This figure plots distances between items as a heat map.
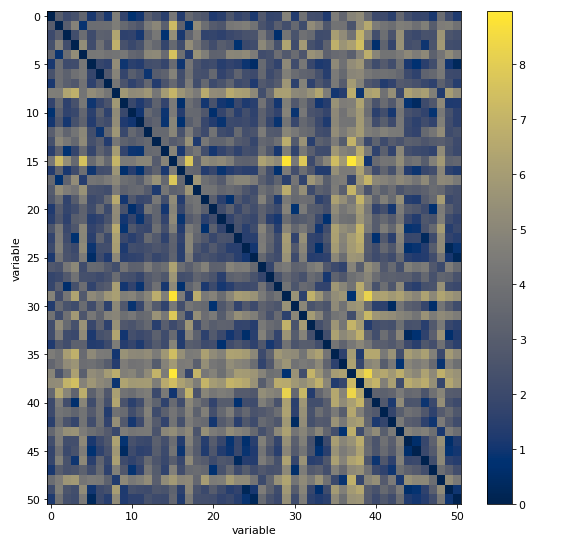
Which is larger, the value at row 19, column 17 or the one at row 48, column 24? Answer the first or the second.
the second
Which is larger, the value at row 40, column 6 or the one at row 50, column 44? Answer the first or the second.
the first
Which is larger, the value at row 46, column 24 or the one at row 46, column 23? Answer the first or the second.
the first
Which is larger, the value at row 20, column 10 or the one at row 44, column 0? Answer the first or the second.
the second
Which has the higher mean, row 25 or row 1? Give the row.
1
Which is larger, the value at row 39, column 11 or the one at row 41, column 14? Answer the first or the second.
the first
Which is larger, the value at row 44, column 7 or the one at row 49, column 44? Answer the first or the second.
the first
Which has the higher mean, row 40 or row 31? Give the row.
31
